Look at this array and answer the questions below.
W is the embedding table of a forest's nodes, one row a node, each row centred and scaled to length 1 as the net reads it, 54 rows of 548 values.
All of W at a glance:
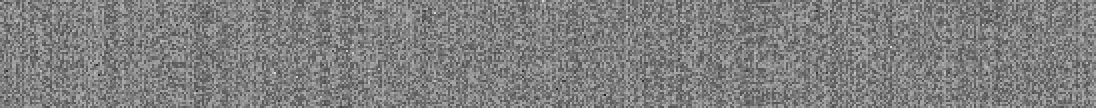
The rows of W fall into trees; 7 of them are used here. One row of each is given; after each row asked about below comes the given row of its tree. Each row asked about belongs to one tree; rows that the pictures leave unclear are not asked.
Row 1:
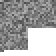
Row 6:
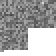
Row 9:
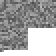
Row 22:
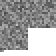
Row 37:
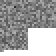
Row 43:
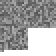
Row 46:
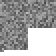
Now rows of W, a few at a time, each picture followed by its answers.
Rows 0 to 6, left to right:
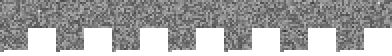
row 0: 37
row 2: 43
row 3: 37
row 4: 37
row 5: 9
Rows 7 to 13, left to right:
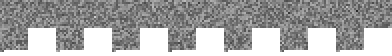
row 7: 22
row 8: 43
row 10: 9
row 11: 37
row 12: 1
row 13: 46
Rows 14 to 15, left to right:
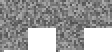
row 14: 1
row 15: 1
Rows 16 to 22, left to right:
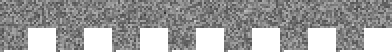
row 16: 43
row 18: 6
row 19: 37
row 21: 1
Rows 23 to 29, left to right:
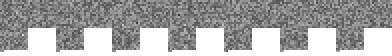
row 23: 46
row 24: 43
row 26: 22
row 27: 6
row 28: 37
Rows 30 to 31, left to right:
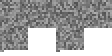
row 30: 22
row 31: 43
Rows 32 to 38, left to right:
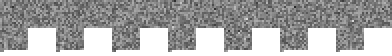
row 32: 43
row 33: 43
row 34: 1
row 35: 1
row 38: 1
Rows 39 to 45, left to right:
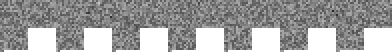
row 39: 43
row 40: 6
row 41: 1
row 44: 37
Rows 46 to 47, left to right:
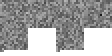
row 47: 6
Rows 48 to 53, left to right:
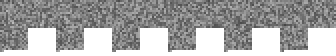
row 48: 37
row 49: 37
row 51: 46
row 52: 1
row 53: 43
